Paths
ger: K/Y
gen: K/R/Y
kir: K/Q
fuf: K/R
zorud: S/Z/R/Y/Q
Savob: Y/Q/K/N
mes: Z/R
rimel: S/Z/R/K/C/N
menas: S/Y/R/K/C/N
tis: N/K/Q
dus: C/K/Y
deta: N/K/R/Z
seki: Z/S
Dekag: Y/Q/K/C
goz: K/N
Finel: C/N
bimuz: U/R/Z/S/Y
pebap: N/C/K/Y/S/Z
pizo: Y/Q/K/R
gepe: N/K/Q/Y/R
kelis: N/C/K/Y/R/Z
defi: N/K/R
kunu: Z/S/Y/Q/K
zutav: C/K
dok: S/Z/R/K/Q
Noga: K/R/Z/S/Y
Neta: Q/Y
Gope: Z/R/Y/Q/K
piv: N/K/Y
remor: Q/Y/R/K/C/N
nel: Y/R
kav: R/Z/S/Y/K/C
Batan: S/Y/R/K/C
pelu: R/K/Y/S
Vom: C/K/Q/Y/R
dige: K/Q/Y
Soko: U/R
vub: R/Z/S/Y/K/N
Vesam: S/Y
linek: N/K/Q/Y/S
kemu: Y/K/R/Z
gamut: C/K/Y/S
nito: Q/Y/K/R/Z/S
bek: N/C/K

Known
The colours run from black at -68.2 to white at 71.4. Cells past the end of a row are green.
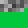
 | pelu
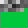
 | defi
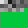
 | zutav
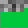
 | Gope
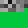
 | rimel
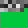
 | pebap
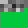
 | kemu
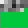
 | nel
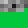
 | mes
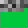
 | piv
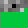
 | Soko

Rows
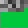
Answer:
Savob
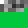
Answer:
gen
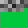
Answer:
goz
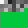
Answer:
Vom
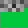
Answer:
Vesam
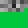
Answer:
Neta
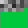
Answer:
ger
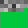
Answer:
zorud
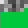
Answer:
pizo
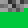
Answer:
kir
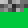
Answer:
deta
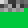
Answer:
dus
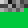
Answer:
bek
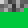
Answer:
gepe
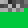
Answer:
gamut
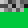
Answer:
Finel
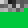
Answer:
Dekag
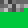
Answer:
nito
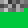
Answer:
kav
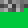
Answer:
vub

